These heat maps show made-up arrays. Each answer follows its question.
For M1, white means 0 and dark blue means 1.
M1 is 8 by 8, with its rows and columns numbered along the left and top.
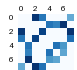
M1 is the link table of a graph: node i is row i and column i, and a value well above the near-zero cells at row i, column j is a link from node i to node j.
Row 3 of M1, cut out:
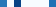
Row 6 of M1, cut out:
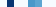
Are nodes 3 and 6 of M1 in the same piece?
no
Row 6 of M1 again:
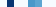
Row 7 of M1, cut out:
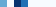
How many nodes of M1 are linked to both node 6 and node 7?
0
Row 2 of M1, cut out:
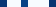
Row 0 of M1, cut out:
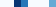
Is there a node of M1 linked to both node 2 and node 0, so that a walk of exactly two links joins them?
yes
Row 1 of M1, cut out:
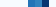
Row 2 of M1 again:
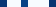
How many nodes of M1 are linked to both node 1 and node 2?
0
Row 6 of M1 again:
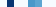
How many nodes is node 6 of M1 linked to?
3
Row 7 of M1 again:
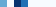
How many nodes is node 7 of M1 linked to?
3
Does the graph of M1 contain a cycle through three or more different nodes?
yes
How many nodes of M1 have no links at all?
0
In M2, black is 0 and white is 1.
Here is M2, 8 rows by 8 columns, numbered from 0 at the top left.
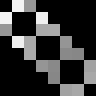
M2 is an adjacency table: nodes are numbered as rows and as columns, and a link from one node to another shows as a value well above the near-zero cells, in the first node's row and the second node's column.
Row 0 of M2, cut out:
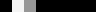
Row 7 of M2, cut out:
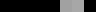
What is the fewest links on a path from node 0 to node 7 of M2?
4
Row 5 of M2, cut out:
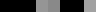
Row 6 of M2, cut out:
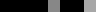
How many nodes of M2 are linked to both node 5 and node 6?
2
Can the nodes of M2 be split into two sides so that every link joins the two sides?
yes
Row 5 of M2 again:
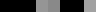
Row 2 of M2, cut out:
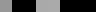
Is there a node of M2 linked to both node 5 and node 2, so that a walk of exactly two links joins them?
yes
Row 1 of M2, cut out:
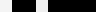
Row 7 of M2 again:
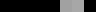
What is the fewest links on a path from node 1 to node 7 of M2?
3
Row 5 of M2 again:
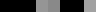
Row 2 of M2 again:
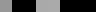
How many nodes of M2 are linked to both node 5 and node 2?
2
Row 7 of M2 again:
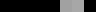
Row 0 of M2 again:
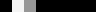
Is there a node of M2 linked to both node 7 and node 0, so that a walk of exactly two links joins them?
no
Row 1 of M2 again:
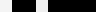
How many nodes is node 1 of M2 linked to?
2
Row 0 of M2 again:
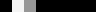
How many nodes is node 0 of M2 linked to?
2
